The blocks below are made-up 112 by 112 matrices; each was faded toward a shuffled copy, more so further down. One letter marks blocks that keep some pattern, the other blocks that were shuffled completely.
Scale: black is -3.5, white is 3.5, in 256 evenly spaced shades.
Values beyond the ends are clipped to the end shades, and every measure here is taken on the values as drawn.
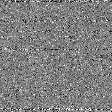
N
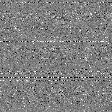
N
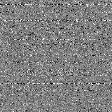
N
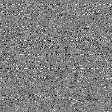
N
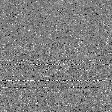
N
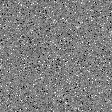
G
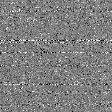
N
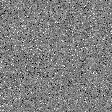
G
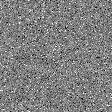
G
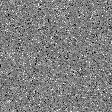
G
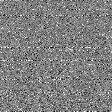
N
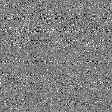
N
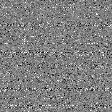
N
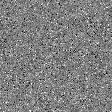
G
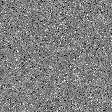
G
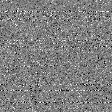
N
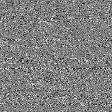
N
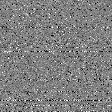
N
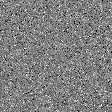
G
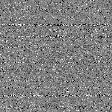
N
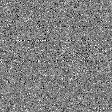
N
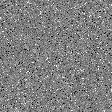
G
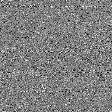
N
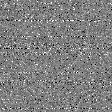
N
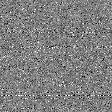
N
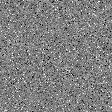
G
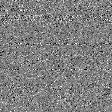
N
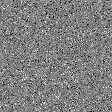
G
